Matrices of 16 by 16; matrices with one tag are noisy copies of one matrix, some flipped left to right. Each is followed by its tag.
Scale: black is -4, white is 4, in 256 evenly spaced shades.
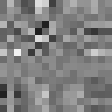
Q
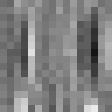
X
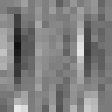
X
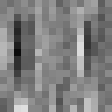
X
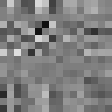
Q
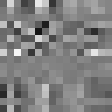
Q
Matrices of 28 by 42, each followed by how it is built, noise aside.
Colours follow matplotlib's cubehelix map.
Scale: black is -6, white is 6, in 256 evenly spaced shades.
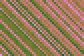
Toeplitz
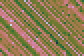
Toeplitz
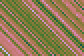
Toeplitz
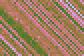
Toeplitz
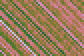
Toeplitz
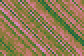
Toeplitz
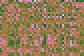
low rank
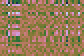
low rank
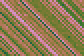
Toeplitz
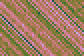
Toeplitz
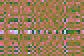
low rank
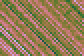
Toeplitz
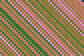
Toeplitz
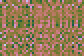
low rank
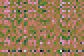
low rank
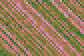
Toeplitz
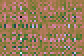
low rank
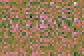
low rank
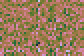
low rank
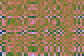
low rank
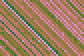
Toeplitz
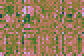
low rank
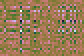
low rank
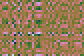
low rank
